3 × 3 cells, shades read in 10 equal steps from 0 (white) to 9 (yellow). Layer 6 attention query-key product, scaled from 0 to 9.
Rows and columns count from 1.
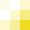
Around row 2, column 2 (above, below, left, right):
0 4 0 5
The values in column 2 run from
0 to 4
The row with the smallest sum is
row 1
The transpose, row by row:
1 0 2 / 0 2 4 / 2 5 9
